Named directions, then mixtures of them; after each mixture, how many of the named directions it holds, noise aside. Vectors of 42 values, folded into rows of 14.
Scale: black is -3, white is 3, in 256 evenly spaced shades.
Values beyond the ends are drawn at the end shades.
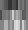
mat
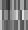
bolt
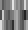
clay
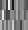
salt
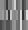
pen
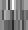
three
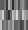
two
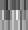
three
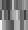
three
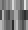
one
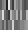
two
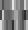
one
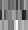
three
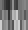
three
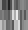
three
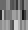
three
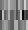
two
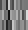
two
